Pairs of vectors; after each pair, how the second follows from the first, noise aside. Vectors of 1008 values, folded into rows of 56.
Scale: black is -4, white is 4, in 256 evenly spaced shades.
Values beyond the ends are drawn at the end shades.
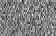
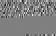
partly zeroed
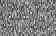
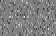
partly zeroed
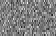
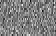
shuffled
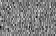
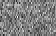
shuffled
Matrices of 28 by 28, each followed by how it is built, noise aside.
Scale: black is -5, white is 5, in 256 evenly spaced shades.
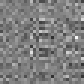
low rank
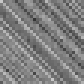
Toeplitz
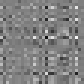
low rank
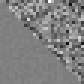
upper triangular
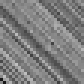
Toeplitz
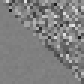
upper triangular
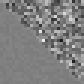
upper triangular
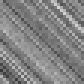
Toeplitz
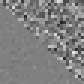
upper triangular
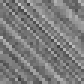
Toeplitz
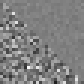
lower triangular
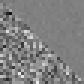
lower triangular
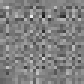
low rank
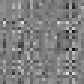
low rank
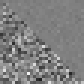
lower triangular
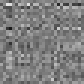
low rank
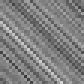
Toeplitz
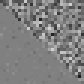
upper triangular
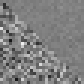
lower triangular
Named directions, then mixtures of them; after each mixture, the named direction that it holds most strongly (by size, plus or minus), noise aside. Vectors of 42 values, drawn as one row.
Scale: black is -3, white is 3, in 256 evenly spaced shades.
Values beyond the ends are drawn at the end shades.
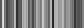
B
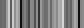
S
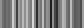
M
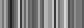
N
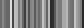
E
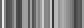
B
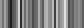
N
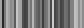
B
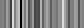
S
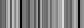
S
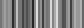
M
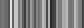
E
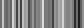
B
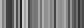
N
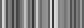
B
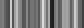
E
